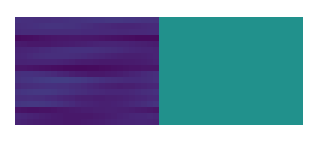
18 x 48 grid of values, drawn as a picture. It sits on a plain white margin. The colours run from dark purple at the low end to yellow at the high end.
The table splits into one row of 2 panels. Panel 1,1: very low, streaked across, faint in contrast. Panel 1,2: middling, flat.
